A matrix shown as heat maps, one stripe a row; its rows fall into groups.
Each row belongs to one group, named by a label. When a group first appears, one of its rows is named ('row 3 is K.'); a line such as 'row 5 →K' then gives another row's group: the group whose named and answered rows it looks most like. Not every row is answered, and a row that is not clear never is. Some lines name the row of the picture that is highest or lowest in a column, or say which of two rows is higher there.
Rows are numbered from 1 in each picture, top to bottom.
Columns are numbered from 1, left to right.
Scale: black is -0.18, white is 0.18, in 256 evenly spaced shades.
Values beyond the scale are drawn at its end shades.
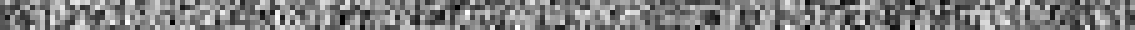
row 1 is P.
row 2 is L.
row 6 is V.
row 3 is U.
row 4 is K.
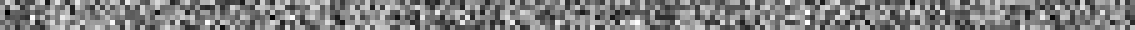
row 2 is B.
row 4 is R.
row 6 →L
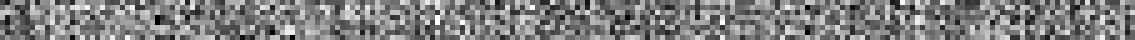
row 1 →V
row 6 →K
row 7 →R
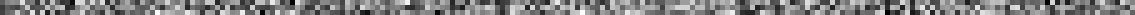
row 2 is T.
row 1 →V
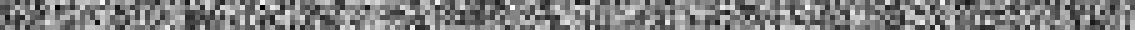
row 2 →V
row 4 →T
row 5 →T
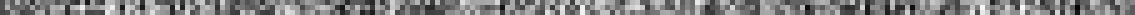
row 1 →U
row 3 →K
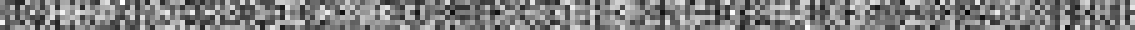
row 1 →T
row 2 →L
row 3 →P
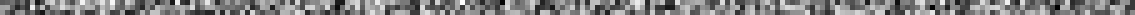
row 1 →P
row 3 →T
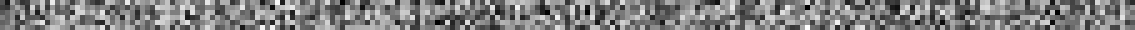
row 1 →K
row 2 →V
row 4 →L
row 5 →K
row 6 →P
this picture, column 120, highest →6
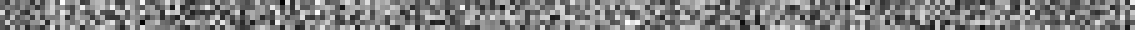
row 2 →P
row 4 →T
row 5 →U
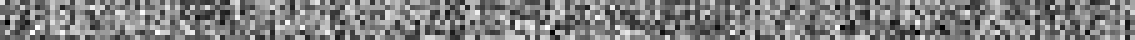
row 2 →P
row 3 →B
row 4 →B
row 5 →K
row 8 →T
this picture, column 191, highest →2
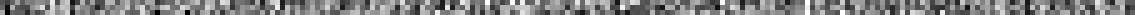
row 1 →U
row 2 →K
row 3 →R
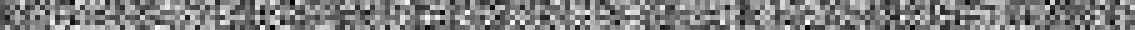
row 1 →V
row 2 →L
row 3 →U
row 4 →V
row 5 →U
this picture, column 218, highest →4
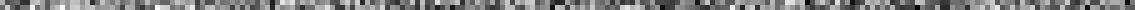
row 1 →R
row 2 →P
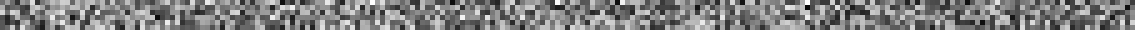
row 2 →R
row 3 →B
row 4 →U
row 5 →L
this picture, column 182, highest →3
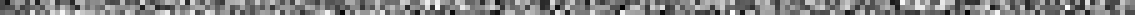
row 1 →V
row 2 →U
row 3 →P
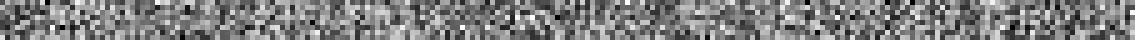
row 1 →V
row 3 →L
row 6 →U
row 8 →B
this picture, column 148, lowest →6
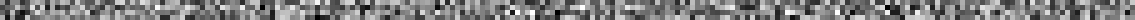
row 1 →B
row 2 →V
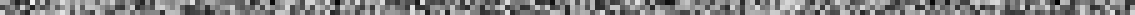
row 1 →R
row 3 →B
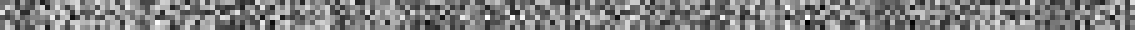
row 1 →L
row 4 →U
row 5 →P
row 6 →K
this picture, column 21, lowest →4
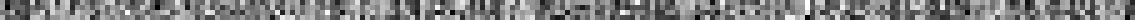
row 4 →R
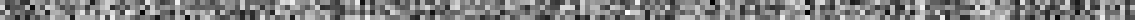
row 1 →R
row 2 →T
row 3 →U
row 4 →R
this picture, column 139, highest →4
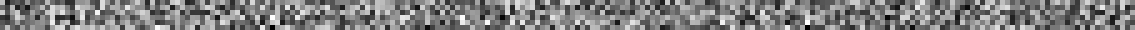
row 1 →T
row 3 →B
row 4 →V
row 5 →U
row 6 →P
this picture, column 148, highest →3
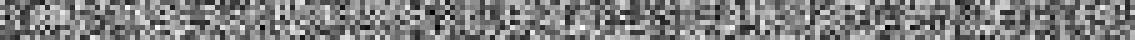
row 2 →K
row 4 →K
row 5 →B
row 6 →V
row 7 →T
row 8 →L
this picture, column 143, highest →1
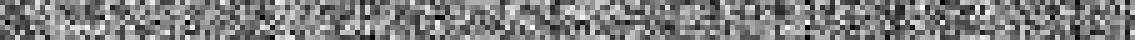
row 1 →U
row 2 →T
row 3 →T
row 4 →K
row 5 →R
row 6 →P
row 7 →L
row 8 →U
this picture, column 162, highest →5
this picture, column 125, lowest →8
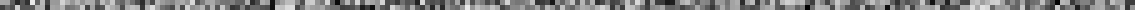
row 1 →R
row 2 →U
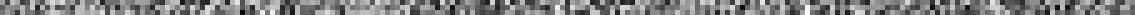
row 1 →B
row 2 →V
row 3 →P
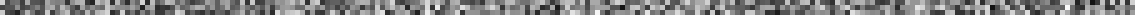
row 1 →T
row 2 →U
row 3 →T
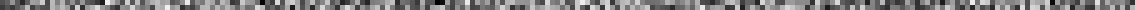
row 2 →L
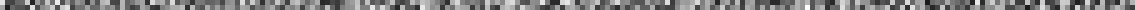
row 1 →T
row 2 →R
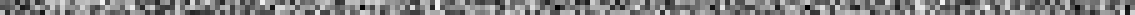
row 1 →P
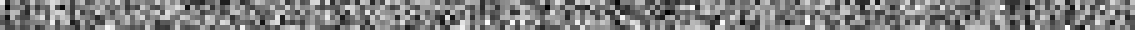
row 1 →B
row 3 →B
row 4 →K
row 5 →U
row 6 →R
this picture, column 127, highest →5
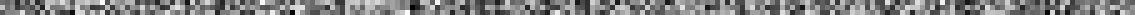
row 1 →P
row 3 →V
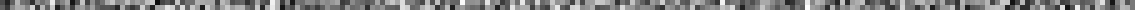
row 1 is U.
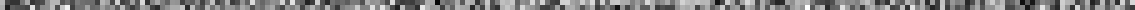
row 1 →T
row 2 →R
